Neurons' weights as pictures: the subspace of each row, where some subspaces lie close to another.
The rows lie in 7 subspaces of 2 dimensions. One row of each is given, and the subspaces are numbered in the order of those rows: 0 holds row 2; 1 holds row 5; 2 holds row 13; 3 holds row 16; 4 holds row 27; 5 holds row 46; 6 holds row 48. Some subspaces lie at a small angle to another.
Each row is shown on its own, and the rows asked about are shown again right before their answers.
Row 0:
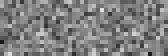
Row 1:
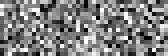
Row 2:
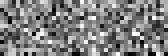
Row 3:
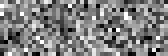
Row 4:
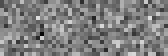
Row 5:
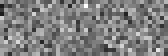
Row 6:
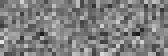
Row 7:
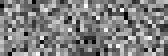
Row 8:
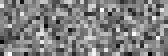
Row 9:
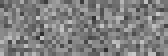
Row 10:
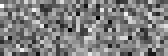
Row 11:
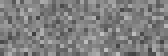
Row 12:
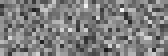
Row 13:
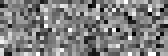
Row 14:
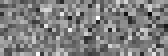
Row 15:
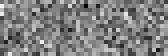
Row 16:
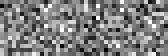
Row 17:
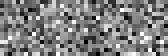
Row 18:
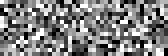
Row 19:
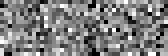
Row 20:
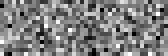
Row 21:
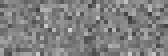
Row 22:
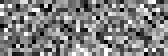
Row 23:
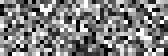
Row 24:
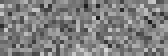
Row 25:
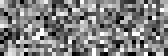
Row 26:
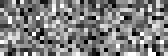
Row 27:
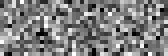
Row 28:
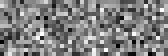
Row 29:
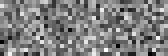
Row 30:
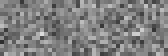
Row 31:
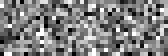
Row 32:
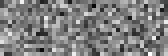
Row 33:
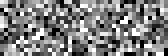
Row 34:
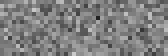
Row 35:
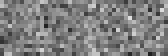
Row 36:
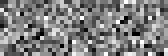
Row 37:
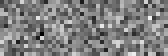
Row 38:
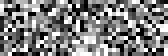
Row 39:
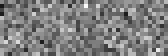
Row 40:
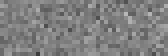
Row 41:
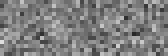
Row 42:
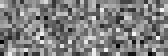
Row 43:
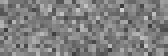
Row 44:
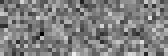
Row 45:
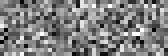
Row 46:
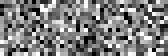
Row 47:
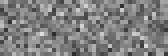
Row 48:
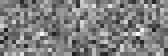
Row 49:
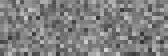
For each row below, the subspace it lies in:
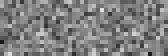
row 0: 4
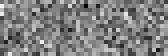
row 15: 1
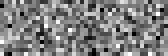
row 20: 4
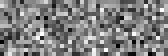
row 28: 5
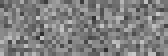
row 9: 3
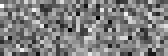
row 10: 4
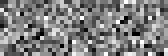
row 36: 1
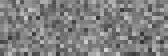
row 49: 0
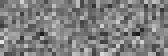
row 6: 6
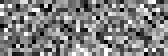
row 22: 3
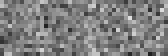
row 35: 2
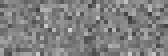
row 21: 2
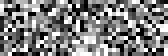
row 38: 6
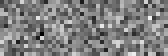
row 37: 3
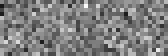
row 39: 1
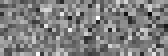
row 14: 2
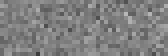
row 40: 2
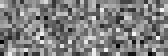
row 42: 5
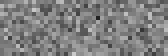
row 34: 4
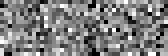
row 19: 2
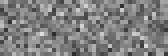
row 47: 0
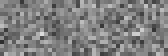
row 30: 6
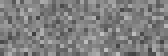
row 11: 0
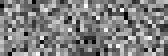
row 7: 6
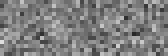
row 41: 6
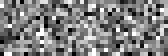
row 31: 4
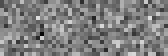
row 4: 3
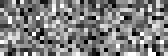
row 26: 0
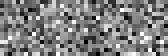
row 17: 0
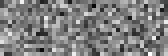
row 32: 2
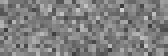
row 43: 0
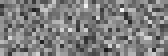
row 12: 5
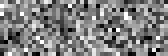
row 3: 1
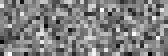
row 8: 4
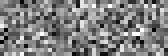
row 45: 6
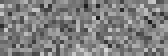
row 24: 3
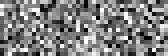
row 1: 5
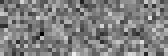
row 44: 3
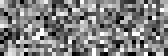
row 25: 5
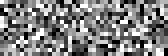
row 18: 1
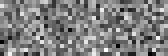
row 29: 5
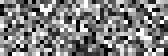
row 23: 5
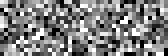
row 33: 1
